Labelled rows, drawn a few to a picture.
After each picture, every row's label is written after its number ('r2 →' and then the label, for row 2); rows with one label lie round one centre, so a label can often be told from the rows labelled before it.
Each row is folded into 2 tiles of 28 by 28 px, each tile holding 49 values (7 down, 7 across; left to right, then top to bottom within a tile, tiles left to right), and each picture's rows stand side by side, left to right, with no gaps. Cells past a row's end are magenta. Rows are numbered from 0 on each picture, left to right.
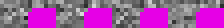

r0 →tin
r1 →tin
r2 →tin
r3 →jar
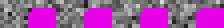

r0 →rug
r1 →tin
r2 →jar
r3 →jar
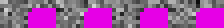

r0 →rug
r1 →tin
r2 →rug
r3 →tin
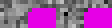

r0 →jar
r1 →rug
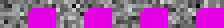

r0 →jar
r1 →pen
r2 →jar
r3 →tin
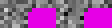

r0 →rug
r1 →rug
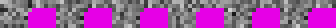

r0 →tin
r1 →rug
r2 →rug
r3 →pen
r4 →rug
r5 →rug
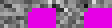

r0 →jar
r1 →tin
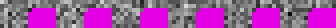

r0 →rug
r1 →pen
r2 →tin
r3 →jar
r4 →rug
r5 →rug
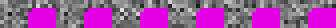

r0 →rug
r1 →rug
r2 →tin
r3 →tin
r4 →tin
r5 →jar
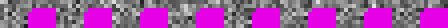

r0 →rug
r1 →pen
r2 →tin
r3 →jar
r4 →rug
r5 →tin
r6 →tin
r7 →rug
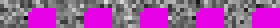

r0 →tin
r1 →jar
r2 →pen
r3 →tin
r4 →pen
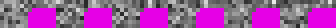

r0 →pen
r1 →tin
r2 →tin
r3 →tin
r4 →jar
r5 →jar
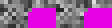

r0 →tin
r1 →tin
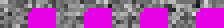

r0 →rug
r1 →jar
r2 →jar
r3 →tin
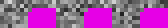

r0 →pen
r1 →pen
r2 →rug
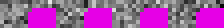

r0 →jar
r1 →tin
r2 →pen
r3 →rug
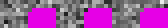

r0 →jar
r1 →rug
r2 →jar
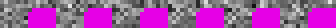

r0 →rug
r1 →pen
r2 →tin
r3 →tin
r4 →tin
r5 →jar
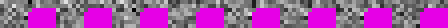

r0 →tin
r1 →pen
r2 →pen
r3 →jar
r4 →tin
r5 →tin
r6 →tin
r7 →rug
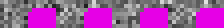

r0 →rug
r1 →tin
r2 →jar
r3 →tin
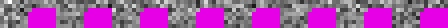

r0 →pen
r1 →jar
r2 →pen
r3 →tin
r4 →tin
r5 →jar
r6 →pen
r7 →rug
